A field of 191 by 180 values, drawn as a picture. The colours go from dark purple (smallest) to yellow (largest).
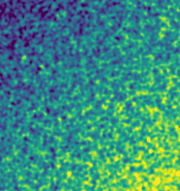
Slope: up to the bottom right. Ninth with the lowest average: top left. Ninth with the highest average: bottom right. Odd rows or columns: none. Histogram: bell-shaped. Grain: blotchy. Average level on the scale: 50%.
